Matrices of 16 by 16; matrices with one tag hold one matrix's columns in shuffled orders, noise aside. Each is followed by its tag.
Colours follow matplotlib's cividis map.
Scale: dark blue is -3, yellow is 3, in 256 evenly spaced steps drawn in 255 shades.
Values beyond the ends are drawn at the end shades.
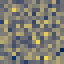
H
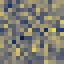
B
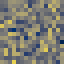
B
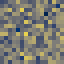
H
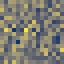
B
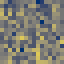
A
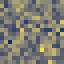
B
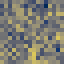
A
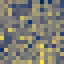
A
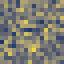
B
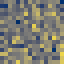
A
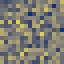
H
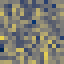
A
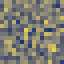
B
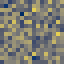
H
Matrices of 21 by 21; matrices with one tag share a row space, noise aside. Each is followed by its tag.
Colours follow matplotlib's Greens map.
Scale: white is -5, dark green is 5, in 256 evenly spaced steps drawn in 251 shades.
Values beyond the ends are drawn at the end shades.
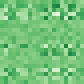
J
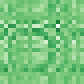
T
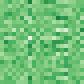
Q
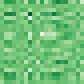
Q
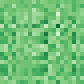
T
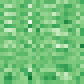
Q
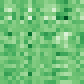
Q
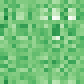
J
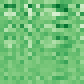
Q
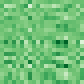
Q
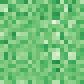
J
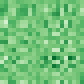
J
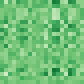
J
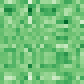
Q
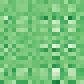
J
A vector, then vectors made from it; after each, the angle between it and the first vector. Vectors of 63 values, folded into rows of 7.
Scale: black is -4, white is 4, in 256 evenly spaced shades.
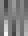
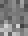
partly aligned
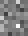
orthogonal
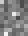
partly aligned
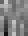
nearly opposite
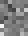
orthogonal
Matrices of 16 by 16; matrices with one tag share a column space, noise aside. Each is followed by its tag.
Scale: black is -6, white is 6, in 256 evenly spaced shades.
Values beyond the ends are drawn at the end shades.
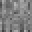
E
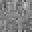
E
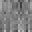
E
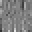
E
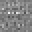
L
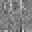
E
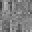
E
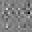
L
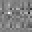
L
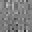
E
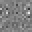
L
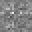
L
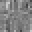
E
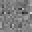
L
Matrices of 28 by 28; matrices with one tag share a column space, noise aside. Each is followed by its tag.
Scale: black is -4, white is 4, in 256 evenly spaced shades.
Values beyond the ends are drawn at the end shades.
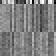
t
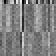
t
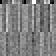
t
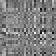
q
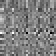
q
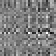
q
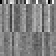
t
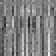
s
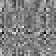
q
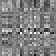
q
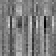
s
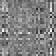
q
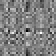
q
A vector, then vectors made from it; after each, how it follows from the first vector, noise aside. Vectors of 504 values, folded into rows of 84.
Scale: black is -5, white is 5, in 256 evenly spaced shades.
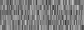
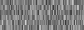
copied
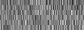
sign-scrambled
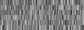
copied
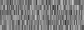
copied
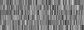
copied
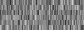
copied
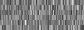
copied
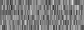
copied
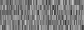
copied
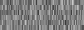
copied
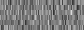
sign-scrambled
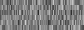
copied
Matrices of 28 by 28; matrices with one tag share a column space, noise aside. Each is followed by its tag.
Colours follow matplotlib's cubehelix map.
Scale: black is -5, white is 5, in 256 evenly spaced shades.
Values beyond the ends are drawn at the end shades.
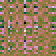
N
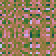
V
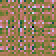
N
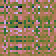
N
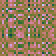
V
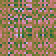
V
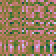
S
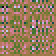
N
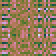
V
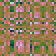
S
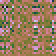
N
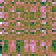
S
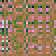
N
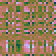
S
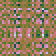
V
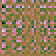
N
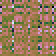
N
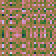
V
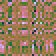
S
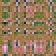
S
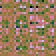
N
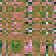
S
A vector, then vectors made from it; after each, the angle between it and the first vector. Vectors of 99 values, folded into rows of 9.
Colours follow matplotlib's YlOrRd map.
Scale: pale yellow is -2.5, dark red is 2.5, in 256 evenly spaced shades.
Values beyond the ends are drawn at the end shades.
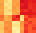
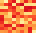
orthogonal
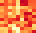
partly aligned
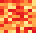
orthogonal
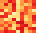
orthogonal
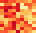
partly opposed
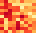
partly opposed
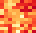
partly aligned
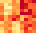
nearly parallel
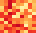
partly opposed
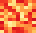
orthogonal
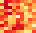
partly opposed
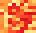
orthogonal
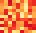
orthogonal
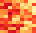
partly opposed
